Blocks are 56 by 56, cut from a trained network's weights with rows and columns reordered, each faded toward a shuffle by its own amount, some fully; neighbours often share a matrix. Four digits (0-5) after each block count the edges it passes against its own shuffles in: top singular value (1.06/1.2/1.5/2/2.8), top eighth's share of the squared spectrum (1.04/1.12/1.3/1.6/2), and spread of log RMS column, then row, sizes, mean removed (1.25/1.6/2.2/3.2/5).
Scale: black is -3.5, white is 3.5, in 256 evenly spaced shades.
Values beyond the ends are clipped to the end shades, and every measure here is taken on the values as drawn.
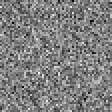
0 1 0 0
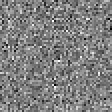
3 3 1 1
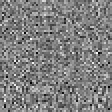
4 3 2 2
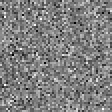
0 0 0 0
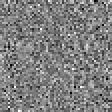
4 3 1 1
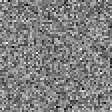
0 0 0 0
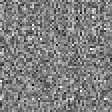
4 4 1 1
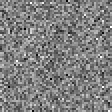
2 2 0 0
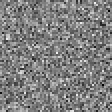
2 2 1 0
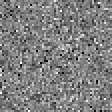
2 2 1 1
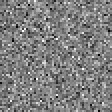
1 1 0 0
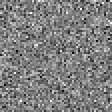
1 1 0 0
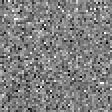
1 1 0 0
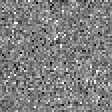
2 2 0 1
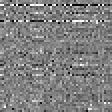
5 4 0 3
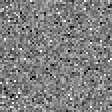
1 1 0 0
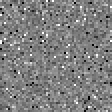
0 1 0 0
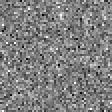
0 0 0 0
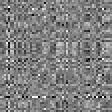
4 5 3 3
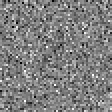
0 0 0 0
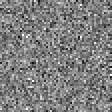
1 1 0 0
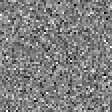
0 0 0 0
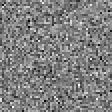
2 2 0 1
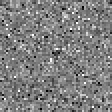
0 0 0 0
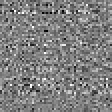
4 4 1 3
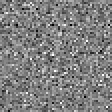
3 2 0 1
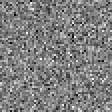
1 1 0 0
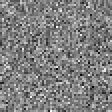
2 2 0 0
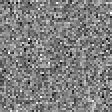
2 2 1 0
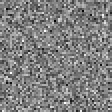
2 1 0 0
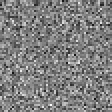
3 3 1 2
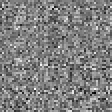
3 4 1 3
